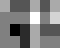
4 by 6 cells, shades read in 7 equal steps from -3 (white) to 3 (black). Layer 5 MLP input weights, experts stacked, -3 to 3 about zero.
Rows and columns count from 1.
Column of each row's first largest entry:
2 1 2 3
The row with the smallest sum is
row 2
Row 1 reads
-1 1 1 -1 1 -1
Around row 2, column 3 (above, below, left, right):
1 2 0 -3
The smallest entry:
-3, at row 2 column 4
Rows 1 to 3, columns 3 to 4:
1 -1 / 0 -3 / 2 -1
